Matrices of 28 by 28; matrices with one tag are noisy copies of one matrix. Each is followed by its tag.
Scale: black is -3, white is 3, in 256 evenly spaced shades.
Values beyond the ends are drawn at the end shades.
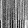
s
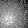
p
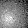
p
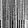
s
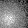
p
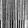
s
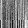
s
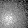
p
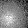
p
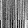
s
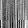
s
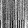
s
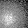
p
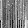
s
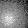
p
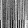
s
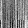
s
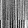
s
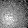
p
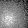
p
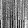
s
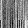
s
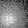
p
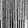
s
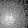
p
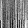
s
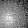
p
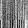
s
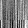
s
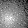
p
